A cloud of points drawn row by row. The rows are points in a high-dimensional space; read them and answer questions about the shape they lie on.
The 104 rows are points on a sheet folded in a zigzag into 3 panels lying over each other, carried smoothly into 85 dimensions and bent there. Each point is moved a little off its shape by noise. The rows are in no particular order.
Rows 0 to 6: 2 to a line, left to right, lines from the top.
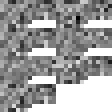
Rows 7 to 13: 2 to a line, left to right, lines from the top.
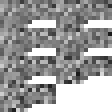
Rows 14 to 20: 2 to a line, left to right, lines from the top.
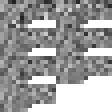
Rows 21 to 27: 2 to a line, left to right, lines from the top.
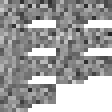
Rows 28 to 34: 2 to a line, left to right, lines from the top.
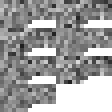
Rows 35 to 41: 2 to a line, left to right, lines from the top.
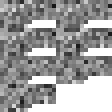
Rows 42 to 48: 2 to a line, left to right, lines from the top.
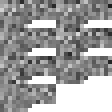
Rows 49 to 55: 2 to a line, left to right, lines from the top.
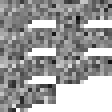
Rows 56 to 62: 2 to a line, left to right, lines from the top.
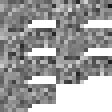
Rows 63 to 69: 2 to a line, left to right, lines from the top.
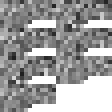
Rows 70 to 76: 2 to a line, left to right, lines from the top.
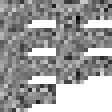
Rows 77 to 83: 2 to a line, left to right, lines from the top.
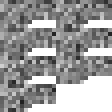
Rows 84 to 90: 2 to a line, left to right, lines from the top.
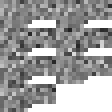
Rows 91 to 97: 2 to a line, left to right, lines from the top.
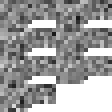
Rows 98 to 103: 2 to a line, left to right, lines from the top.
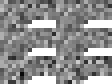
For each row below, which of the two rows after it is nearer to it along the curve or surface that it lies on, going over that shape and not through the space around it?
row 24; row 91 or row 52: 52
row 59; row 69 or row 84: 84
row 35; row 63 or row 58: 63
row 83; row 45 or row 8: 8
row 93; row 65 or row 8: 8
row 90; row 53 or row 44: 44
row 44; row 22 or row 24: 22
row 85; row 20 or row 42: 20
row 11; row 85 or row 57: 57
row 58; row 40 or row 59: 59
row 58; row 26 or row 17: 17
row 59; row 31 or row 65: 31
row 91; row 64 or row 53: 64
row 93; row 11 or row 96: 96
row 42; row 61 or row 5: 5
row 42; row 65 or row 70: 65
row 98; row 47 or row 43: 43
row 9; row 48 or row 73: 48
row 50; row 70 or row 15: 70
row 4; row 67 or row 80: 80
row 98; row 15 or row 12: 12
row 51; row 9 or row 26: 9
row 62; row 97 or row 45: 97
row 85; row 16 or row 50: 16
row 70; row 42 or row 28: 28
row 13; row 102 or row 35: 35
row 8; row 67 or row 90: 90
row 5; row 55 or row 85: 85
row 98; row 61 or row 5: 61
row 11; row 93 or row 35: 35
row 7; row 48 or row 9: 48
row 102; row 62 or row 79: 79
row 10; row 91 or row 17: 17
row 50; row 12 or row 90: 12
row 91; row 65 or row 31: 31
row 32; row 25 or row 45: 25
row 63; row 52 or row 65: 52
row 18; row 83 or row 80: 80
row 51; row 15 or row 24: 24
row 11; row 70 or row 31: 31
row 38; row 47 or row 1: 1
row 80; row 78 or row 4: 4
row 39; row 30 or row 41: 41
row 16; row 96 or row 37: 96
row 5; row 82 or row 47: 82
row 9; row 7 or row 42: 42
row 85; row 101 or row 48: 48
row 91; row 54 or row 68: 68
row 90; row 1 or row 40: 1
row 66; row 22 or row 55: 55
